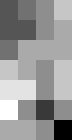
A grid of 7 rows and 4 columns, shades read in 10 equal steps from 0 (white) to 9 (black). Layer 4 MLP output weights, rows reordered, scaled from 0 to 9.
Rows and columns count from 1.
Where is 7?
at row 6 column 3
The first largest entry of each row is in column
1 1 1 3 3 3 4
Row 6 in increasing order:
0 4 4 7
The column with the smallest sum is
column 1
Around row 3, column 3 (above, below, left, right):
4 4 3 3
